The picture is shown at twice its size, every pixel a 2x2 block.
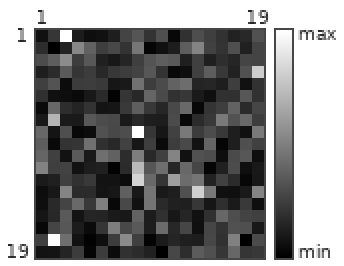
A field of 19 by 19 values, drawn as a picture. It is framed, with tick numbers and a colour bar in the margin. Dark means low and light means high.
Stripes: none. Slope: none. Average level on the scale: 20%. Histogram: skewed, a long tail of high values.
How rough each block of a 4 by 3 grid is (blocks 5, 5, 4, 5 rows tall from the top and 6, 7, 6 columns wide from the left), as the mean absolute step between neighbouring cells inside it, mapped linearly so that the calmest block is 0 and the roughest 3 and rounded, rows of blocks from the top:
2 0 0 | 1 1 0 | 0 3 1 | 1 1 0
